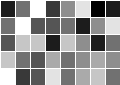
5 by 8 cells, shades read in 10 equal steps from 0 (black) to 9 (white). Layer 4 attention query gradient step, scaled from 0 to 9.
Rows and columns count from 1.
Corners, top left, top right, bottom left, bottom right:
1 1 9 4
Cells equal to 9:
3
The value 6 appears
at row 4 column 4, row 4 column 7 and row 5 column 6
